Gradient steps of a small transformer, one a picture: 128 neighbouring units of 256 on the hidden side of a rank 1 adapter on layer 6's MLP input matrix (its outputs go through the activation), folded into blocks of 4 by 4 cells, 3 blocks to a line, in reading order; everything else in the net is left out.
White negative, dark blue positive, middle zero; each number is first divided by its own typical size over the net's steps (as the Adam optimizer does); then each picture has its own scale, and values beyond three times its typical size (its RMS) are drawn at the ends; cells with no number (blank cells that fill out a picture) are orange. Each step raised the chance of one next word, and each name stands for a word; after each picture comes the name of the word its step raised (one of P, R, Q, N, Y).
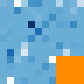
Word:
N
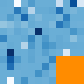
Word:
N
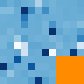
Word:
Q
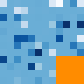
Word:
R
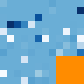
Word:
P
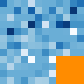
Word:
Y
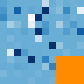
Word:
Y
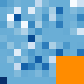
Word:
R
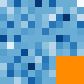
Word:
R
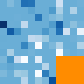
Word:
P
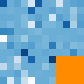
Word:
Y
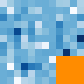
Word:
P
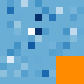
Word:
Y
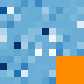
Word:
N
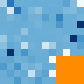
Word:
N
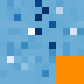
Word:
Y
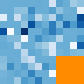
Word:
P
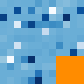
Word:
Q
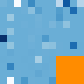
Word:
N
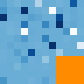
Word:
Q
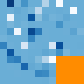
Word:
R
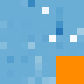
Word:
Y
